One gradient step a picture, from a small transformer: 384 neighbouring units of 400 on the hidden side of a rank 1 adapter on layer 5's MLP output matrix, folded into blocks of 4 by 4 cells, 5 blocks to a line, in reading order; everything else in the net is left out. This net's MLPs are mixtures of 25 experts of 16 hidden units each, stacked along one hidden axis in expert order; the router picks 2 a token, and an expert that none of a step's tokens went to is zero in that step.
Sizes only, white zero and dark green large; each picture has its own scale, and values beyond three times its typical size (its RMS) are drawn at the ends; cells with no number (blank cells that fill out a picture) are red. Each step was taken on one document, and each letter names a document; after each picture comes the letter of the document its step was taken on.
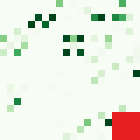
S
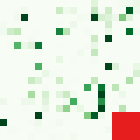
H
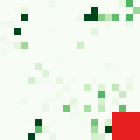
H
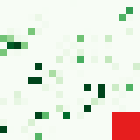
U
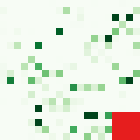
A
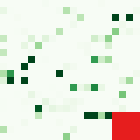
A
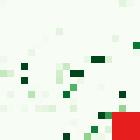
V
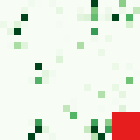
H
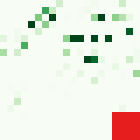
S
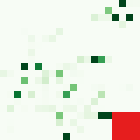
V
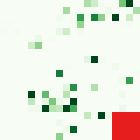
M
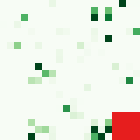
H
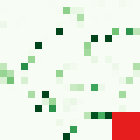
A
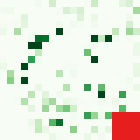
A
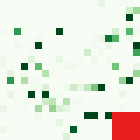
A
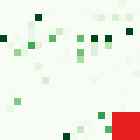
S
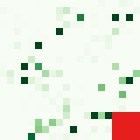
A
